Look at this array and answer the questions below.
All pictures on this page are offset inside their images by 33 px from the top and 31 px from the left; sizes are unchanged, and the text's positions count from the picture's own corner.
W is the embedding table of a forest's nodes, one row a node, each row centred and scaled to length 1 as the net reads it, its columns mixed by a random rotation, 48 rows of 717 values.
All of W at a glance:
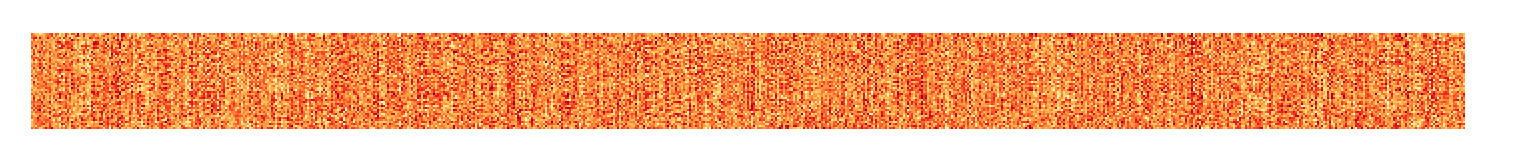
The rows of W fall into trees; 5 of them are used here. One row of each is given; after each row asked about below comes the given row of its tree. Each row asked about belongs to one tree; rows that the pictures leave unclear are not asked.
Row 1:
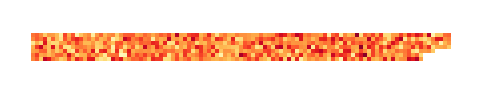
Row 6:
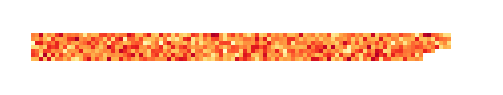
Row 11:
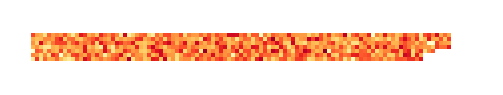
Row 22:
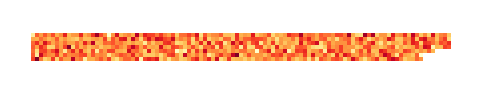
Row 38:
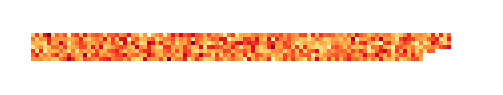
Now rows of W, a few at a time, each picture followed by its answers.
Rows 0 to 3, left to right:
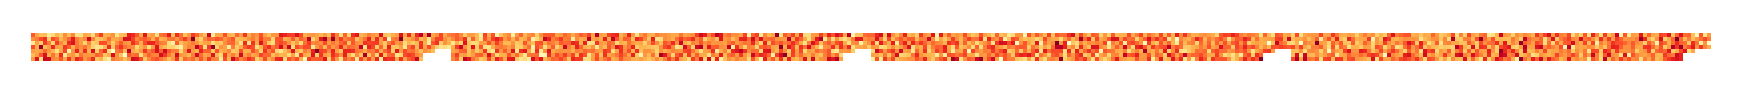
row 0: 1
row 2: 11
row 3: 1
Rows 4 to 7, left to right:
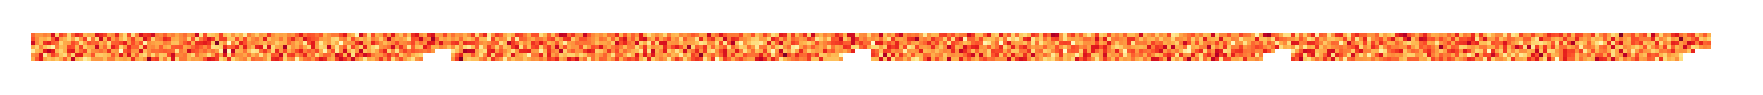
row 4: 22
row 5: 22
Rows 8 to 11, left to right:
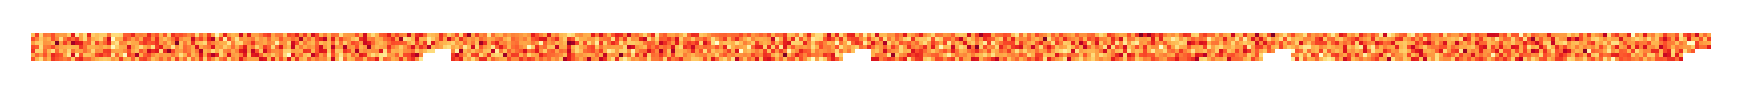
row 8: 1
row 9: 38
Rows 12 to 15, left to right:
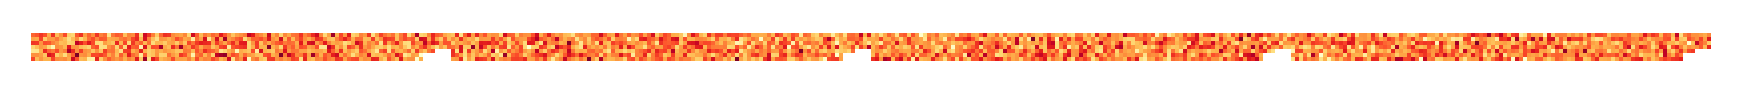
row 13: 38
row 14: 1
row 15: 11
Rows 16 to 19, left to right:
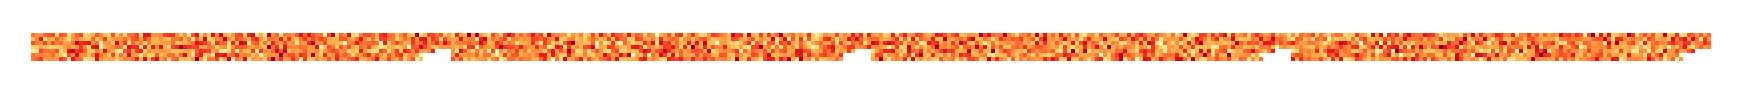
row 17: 38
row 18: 22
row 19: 22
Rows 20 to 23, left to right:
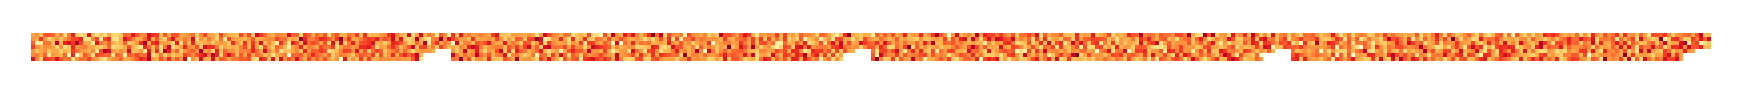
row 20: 1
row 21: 6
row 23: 1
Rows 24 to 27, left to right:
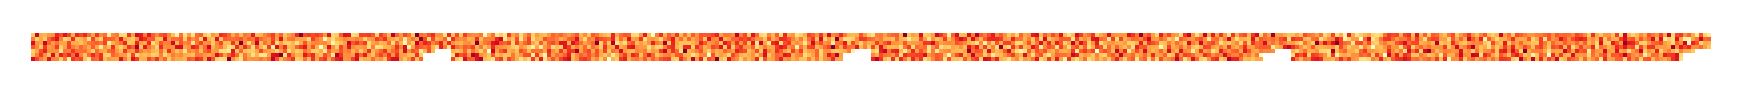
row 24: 22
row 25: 1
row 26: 22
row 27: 1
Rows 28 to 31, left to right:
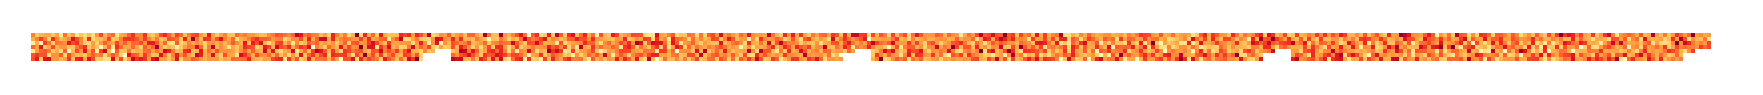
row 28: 1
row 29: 22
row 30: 22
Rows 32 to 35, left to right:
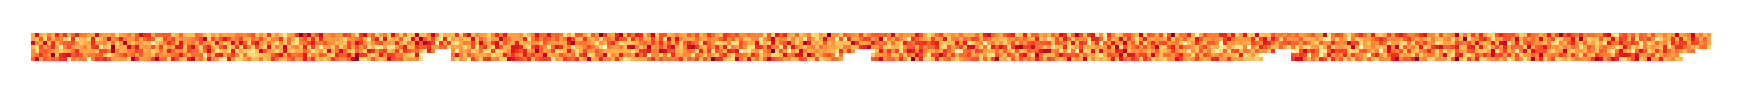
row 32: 22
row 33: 38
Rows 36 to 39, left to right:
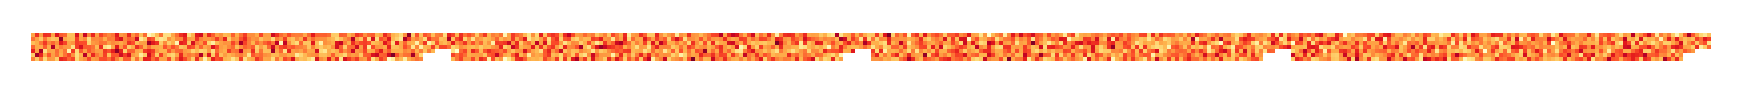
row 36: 38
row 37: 22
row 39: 6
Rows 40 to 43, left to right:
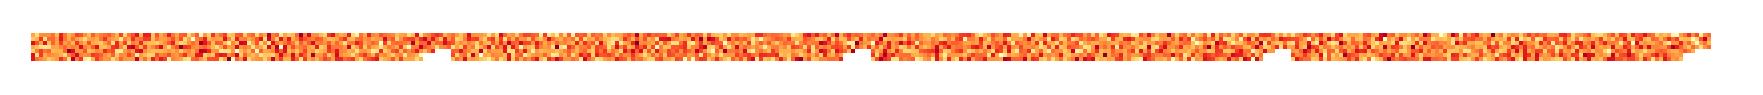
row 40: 22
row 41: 11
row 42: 6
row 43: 6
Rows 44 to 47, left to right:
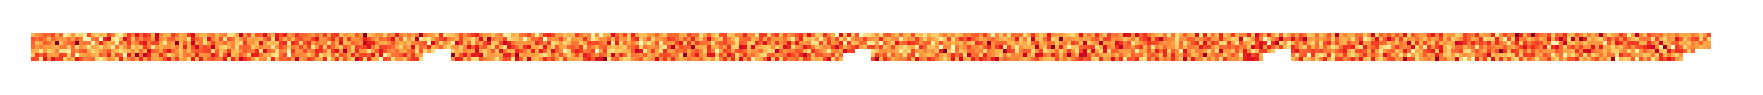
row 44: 1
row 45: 6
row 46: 1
